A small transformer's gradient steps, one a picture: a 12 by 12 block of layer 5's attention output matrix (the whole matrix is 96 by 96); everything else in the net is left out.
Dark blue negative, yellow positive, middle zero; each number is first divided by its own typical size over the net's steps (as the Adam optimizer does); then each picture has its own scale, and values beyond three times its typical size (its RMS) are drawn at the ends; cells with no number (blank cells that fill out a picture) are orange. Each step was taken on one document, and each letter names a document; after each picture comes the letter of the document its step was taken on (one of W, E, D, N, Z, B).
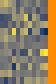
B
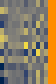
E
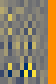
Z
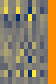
Z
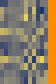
E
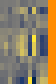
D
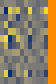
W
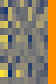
W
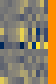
E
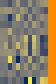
D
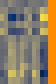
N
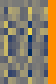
W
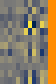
D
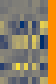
N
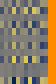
B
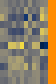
N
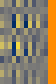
B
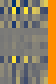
B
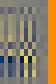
Z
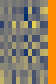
D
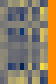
N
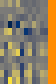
W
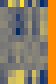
N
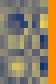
N
